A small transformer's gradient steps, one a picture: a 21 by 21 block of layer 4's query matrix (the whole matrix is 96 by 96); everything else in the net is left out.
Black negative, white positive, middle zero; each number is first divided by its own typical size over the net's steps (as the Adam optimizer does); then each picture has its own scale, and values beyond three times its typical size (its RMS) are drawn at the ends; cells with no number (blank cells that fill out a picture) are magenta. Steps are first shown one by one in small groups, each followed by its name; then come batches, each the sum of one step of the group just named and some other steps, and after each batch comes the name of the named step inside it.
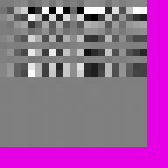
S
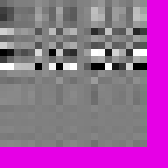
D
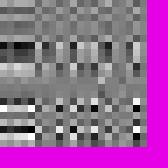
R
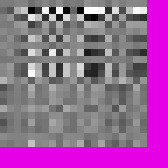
S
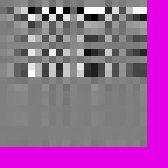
S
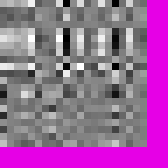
D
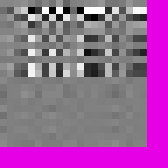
S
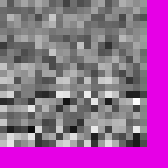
R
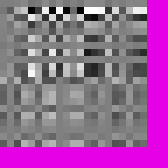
S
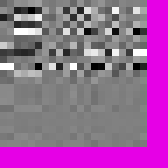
D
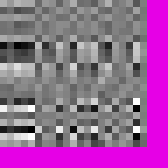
R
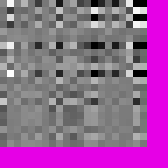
D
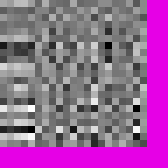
R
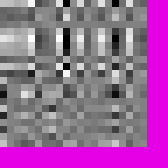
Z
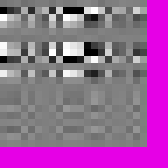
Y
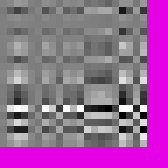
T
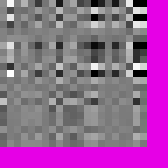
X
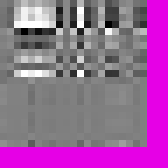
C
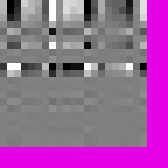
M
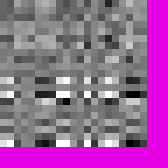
T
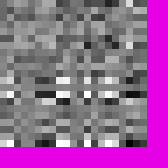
X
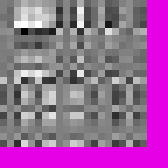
C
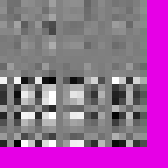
M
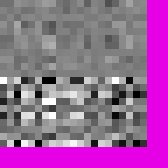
T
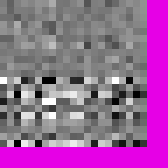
M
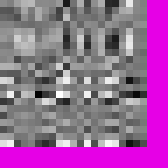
Z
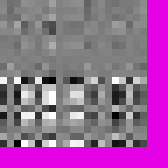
M
